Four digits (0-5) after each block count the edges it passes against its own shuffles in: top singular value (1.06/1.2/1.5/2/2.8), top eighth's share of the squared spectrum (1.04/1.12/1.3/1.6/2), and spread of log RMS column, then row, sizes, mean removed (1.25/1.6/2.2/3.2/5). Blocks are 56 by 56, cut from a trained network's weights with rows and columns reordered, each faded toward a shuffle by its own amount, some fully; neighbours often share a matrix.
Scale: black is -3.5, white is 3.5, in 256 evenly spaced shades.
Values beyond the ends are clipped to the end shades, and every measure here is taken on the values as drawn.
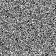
0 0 0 0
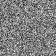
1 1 0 0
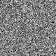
0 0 0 0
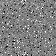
0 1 0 1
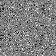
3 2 0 2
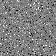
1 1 0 0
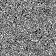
0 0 0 0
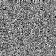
3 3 0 1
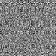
4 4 0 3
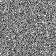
0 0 0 0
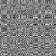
5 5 1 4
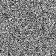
2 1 0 0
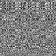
4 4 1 3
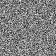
2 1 0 0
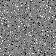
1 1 0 0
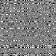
4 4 1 4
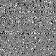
3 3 0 2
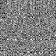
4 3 0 2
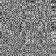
4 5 1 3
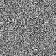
3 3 0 1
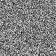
1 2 0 0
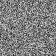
0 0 0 0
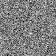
2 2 0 0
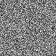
0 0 0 0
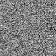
3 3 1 1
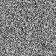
2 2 0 0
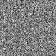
2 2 0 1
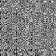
3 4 2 2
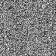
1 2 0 0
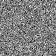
1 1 0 0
